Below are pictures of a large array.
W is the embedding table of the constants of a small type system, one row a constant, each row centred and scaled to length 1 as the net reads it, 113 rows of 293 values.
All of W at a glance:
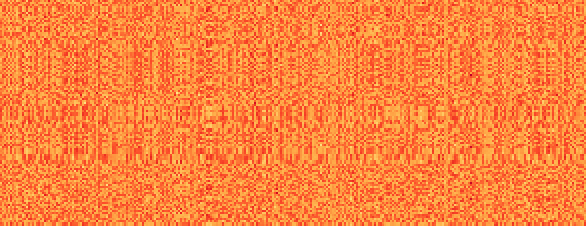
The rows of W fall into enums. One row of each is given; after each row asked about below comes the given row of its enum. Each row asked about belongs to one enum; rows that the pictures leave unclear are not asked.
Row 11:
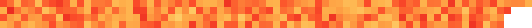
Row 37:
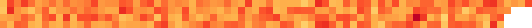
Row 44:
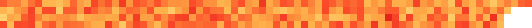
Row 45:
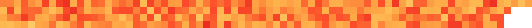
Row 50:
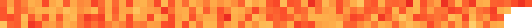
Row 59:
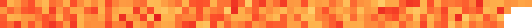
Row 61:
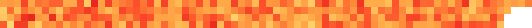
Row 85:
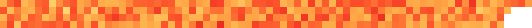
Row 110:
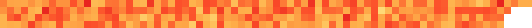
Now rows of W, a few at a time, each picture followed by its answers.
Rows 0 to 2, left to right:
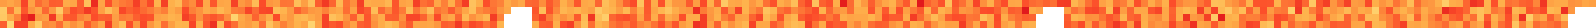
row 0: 61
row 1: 50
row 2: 59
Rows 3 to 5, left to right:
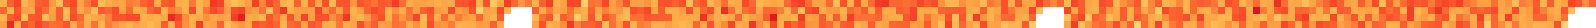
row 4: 85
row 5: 85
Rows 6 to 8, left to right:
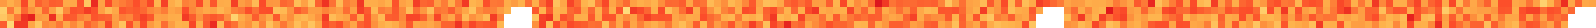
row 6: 61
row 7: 85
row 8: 110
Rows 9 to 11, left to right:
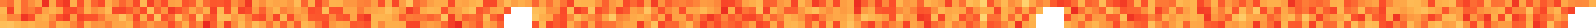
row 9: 45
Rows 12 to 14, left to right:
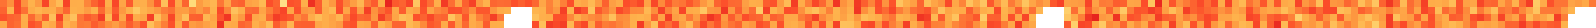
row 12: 50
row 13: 44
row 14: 61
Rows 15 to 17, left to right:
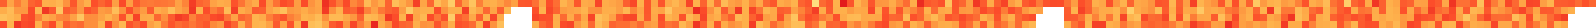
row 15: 44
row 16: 50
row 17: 50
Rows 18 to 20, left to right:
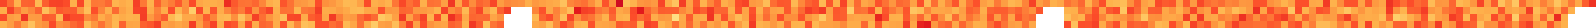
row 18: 11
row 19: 110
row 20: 44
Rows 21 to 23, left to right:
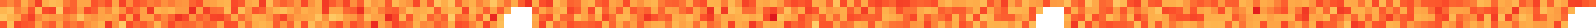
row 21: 44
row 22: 85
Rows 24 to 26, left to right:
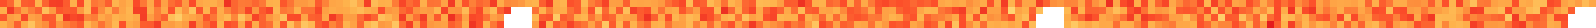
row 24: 11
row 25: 85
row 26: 45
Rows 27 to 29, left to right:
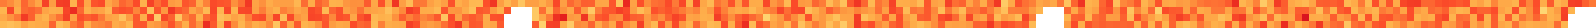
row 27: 45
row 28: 61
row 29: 85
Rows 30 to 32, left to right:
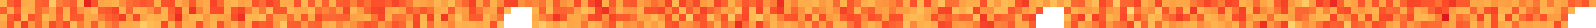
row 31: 45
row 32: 85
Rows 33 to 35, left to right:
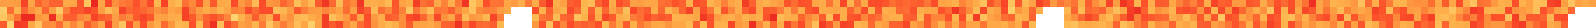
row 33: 61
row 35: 45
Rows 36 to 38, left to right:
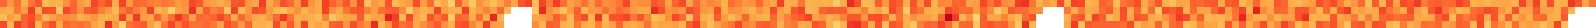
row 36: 44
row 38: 85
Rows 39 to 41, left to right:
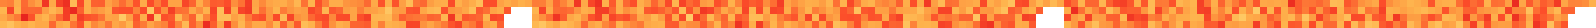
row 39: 45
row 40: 45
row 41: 11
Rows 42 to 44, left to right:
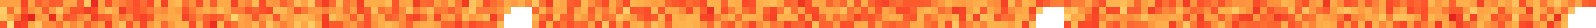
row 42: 61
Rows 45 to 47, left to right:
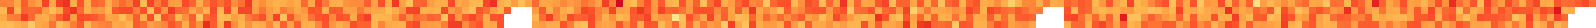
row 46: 110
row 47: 50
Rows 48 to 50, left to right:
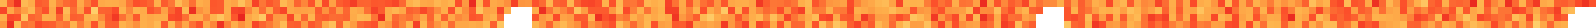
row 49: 11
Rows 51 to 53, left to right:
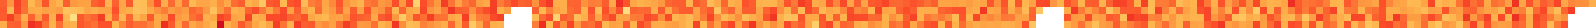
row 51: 50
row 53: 11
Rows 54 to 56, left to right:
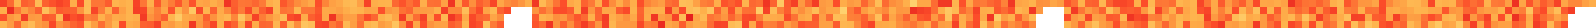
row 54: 11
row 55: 59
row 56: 11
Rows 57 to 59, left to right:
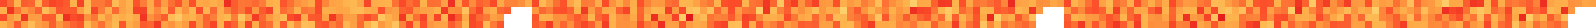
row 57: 11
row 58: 59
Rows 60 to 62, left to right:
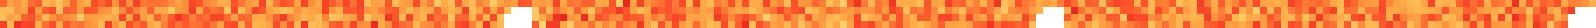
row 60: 44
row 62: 11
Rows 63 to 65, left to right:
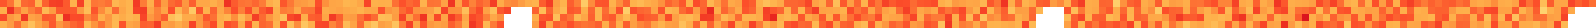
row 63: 11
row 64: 85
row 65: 85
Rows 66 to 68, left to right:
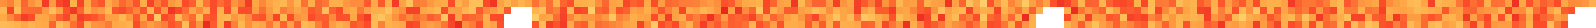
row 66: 45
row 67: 44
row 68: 11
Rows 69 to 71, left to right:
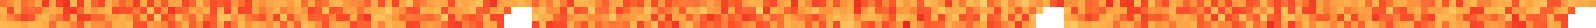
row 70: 44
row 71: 45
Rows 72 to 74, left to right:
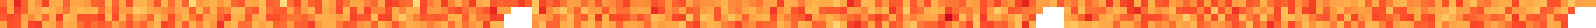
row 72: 50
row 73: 37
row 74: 45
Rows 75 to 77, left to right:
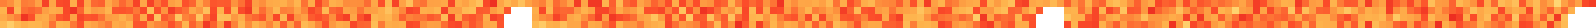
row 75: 45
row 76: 45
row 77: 44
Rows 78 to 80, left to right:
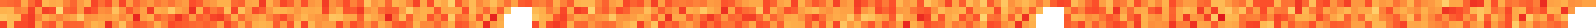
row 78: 44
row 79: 44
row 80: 59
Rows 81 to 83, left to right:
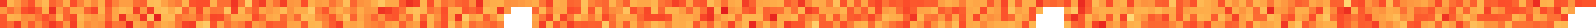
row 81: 59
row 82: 85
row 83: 50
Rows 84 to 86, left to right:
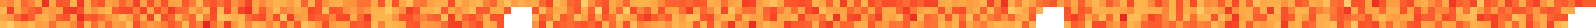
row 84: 45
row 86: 50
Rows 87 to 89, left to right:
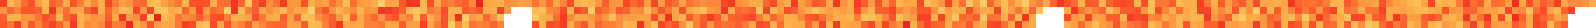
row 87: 59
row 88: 44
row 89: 11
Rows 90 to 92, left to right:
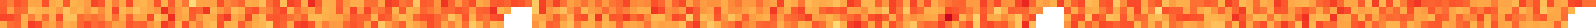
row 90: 50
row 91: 37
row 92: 85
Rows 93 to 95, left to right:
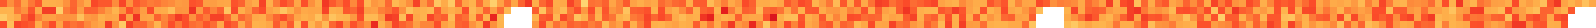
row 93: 44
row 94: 85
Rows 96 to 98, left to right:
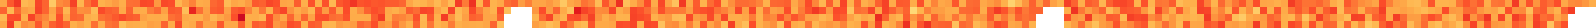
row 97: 110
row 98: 11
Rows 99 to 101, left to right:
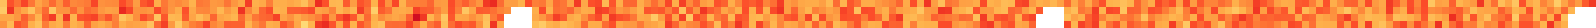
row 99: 37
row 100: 45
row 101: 44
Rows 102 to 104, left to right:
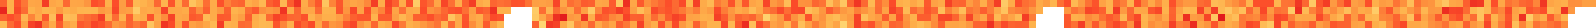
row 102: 50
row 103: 61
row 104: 59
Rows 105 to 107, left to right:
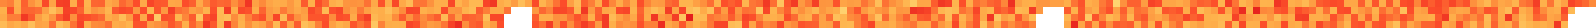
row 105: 45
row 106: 59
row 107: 85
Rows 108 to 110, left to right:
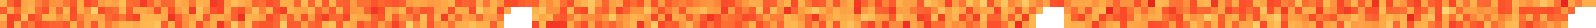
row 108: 85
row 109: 44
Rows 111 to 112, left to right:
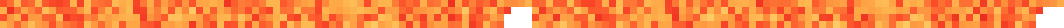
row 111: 11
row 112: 11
